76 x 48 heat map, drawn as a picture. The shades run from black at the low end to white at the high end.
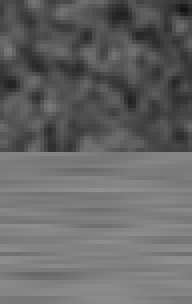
The table splits into 2 rows of 1 panel. Panel 1,1: low, blotchy. Panel 2,1: middling, streaked across, faint in contrast.
